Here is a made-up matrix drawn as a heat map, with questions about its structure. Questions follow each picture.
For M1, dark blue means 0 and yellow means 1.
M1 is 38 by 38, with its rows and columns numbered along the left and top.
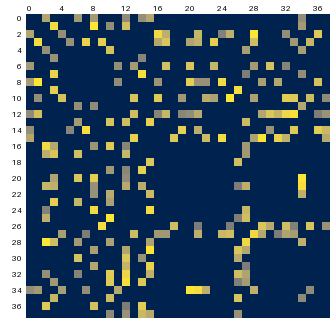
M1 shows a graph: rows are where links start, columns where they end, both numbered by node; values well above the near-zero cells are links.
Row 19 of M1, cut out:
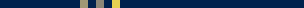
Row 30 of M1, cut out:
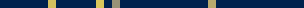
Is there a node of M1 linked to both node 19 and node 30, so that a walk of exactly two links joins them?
yes
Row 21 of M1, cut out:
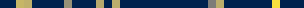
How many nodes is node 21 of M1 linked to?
8
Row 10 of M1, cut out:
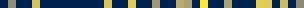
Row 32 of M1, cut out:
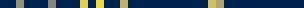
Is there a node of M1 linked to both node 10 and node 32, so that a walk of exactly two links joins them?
no
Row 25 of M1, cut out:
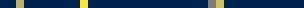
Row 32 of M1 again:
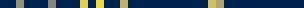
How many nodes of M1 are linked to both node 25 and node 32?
4
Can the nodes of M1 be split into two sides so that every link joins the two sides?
yes
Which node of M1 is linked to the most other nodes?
node 12
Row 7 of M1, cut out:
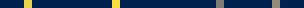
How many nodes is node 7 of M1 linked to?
4
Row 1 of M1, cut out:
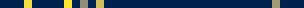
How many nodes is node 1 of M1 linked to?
5
